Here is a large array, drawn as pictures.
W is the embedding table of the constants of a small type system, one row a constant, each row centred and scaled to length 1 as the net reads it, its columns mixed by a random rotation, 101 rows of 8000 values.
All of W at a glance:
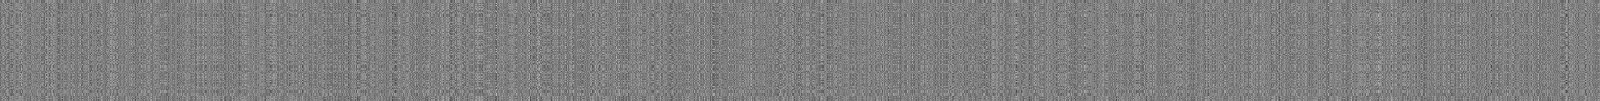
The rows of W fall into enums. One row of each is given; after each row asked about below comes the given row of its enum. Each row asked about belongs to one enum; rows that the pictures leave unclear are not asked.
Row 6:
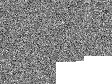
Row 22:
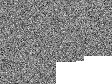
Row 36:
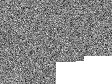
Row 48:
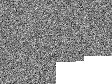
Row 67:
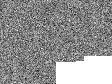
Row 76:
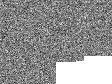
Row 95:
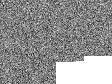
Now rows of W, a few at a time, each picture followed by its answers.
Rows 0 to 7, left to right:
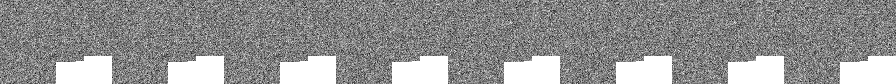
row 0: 48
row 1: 48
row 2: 48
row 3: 95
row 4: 6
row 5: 95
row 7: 36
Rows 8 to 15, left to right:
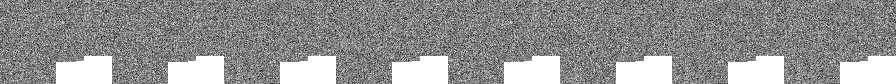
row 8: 6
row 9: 76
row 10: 67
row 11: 95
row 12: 6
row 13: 36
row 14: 67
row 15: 67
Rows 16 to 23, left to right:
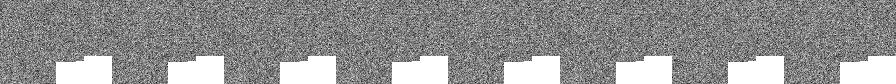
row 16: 67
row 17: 48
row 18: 36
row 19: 36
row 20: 48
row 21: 36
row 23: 48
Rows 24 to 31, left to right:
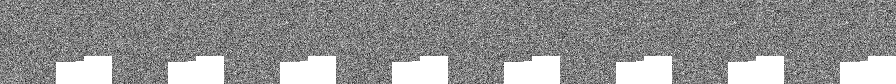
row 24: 36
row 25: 95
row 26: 6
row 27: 95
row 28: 48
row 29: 76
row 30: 6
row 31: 6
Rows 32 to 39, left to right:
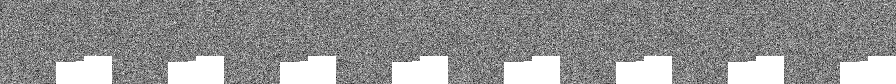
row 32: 67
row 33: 6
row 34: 48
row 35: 22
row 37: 67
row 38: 36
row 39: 95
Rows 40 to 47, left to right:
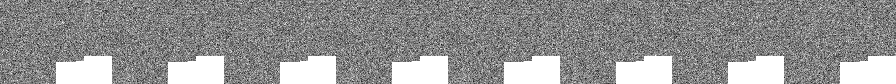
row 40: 6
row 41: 36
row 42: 76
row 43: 36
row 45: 67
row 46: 76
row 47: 48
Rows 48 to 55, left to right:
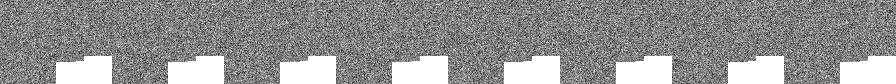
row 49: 95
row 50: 6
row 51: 95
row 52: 36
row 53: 36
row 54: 22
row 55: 6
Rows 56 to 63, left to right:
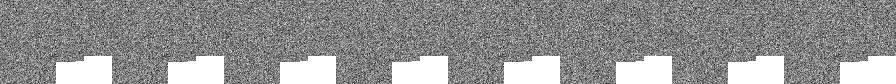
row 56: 48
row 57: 48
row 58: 76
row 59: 95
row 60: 48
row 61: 67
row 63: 48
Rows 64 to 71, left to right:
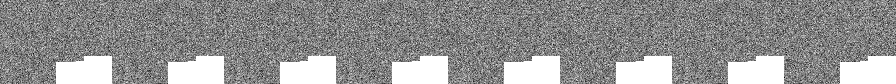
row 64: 95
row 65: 67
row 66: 67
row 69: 36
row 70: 67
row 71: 22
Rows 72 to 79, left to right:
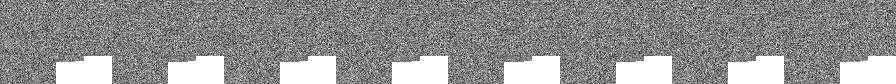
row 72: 95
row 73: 76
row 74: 36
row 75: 36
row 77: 48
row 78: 36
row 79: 6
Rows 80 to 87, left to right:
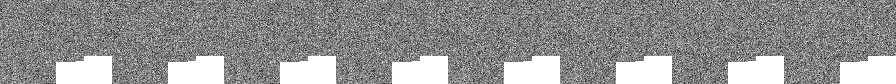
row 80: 67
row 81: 76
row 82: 67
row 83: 67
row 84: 36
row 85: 36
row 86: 95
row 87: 48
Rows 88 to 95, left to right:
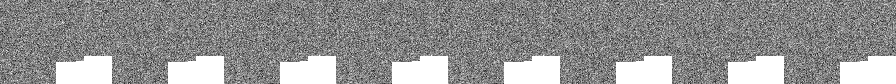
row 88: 6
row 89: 95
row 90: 67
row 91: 67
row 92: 67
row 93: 95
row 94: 95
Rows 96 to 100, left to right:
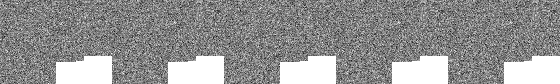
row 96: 76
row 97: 6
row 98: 48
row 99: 6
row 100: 6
